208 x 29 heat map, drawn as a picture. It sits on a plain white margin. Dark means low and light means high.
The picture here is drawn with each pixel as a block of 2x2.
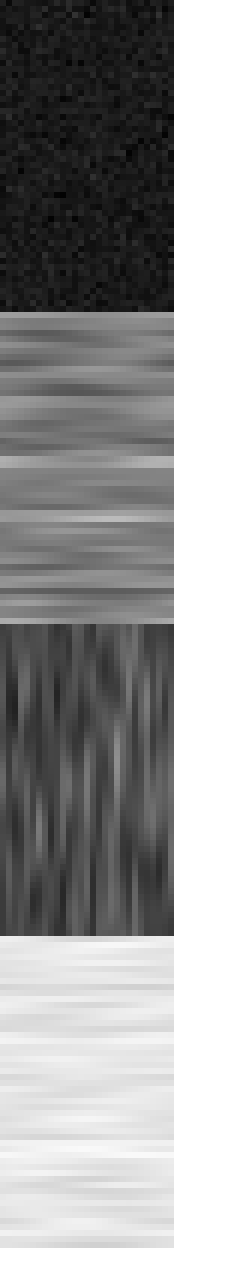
It is made of 4 by 1 panels. Panel 1,1: very low, fine-grained, faint in contrast. Panel 2,1: middling, streaked across. Panel 3,1: low, streaked downward. Panel 4,1: very high, streaked across, faint in contrast.
